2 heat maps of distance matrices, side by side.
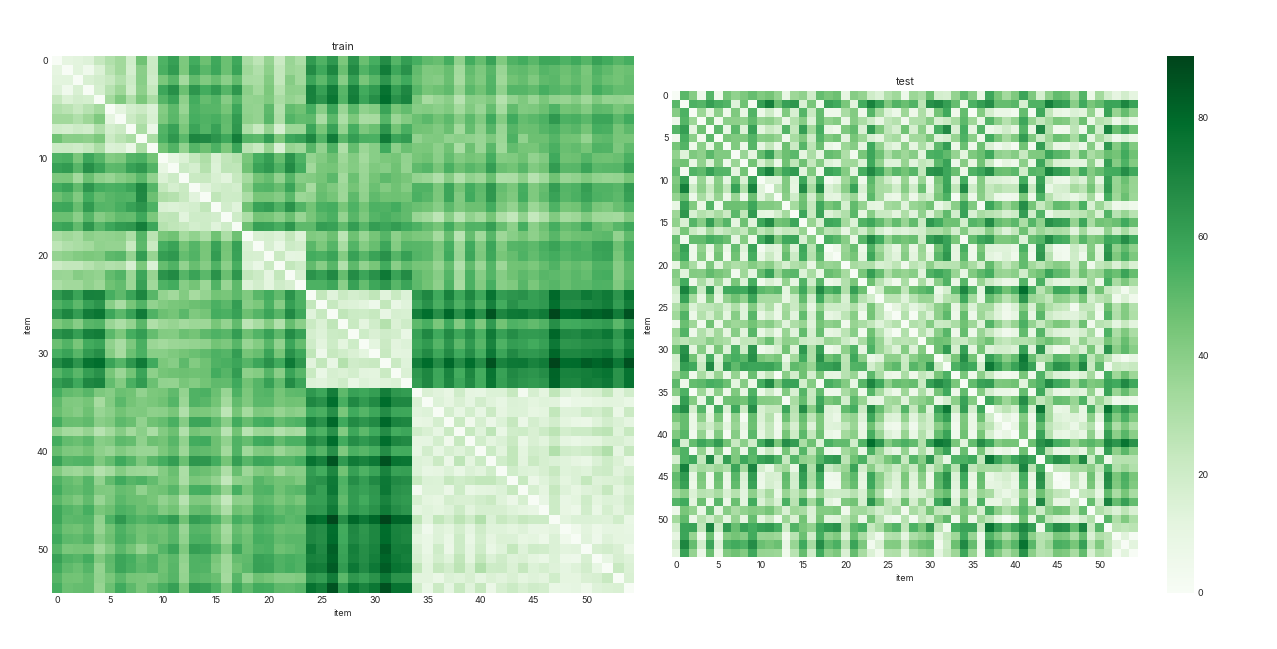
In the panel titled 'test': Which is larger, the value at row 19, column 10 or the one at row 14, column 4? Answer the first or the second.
the second
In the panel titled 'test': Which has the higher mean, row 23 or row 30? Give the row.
23
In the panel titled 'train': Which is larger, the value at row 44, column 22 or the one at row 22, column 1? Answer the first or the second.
the first
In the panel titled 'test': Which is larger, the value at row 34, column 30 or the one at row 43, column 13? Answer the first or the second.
the first
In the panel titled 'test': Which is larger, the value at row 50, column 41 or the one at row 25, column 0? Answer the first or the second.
the first
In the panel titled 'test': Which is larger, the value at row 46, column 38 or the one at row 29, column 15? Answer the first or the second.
the second
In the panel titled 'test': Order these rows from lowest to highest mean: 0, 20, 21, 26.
26, 20, 0, 21
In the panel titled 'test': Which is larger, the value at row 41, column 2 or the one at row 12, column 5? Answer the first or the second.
the first
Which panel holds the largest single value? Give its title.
train
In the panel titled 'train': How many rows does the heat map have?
55
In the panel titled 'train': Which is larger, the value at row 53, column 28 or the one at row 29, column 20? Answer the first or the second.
the first
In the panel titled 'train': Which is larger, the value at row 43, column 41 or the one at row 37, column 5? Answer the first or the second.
the second
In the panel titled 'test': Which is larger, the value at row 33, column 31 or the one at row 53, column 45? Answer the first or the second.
the second
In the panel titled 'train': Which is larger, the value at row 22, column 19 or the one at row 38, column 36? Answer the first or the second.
the first
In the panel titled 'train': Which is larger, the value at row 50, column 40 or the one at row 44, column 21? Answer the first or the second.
the second
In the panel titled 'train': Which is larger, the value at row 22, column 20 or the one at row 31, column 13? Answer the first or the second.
the second
